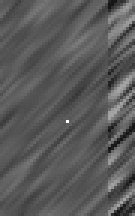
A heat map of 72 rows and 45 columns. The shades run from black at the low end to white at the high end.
Mirror symmetry: none. Grain: diagonal, up to the right. Seam: vertical, 80% of the way across, the left part calmer. Lone odd cells: 1, higher than its neighbours.
